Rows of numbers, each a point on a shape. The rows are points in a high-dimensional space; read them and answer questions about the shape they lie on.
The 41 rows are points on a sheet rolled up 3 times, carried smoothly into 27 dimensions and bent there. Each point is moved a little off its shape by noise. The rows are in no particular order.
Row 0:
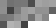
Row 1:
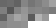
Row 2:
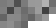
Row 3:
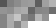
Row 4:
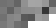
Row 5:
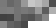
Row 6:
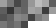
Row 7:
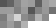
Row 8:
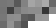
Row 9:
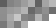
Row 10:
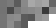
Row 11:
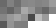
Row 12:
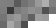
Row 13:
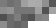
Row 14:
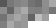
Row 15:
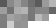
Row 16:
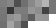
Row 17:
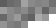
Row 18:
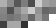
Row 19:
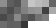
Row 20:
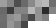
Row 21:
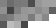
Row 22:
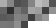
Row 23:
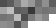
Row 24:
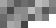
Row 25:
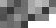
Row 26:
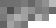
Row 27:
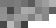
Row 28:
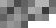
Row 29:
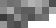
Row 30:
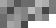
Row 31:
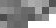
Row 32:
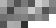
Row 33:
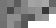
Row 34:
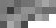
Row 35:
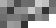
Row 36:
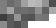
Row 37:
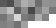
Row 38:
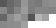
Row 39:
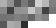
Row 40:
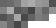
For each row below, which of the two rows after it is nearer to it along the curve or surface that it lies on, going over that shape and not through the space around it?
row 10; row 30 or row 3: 30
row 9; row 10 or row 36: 36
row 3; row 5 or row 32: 5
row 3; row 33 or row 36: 36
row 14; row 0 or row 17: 17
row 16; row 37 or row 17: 17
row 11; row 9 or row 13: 13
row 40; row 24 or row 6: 6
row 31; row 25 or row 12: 12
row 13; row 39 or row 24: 24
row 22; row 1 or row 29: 29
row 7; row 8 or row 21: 21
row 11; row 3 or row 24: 24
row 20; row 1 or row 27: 27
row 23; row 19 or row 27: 19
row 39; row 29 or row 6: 6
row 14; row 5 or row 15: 15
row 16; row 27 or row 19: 27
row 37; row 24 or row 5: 5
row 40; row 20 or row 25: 25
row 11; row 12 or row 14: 12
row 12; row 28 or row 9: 28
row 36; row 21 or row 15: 15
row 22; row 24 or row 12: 24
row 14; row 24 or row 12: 12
